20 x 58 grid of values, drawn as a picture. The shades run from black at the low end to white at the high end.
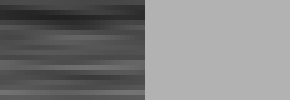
It is made of 1 by 2 panels. Panel 1,1: low, streaked across. Panel 1,2: high, flat.
